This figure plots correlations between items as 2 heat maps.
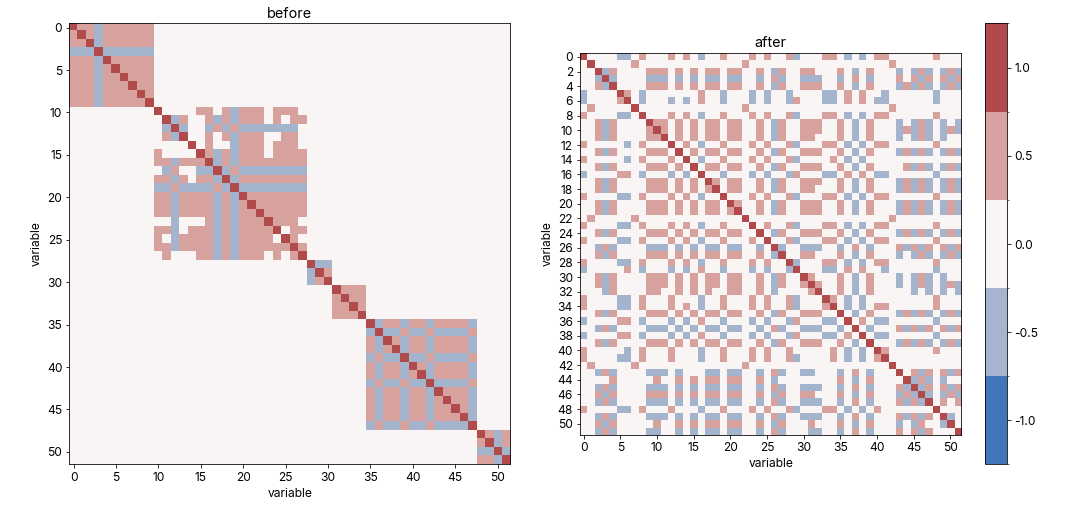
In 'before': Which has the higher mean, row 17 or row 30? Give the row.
30
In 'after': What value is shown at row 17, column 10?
0.5
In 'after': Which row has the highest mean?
15
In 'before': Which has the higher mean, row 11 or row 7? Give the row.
7
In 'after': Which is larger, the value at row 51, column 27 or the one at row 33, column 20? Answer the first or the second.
the second
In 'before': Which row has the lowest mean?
19
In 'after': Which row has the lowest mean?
49
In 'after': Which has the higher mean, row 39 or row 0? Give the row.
39
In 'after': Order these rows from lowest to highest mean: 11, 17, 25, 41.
41, 25, 11, 17
